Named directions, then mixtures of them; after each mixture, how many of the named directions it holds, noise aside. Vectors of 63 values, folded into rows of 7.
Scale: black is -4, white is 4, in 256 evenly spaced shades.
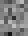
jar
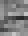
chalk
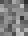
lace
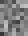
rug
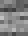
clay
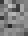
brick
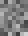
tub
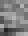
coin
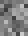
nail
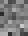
three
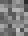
two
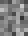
one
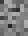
one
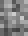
three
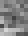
one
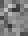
two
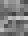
one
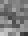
two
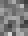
three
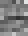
one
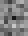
two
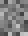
one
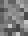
two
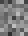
two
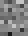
one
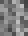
one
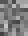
one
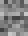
two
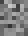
one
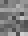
three
